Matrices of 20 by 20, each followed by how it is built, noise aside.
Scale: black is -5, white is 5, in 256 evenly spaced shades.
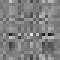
low rank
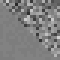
upper triangular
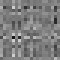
low rank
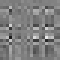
low rank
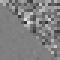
upper triangular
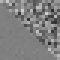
upper triangular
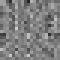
low rank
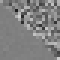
upper triangular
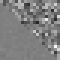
upper triangular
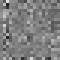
low rank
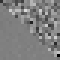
upper triangular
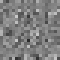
low rank
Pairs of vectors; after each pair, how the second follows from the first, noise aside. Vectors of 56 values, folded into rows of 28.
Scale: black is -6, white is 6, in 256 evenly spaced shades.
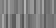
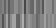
negated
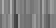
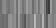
wrapped around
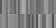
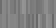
shrunk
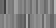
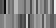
scaled up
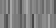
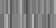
negated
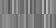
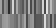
scaled up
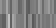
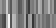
scaled up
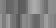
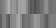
negated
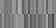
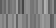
wrapped around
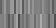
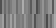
wrapped around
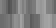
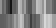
scaled up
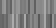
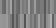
negated
